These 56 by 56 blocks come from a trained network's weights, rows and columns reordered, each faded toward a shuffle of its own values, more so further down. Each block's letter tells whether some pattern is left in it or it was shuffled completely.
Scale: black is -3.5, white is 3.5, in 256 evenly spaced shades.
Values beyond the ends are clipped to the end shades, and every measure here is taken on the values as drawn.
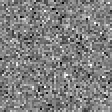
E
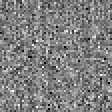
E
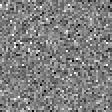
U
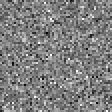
E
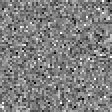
U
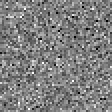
U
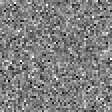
U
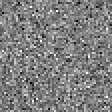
U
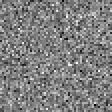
U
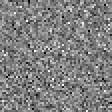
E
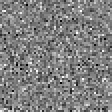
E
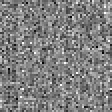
E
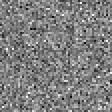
U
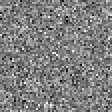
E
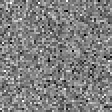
U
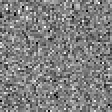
E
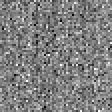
E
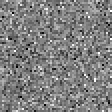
U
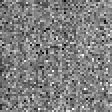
E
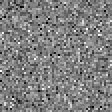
U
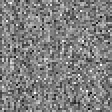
E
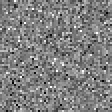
U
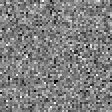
U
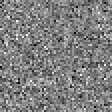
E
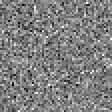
E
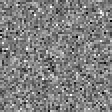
U
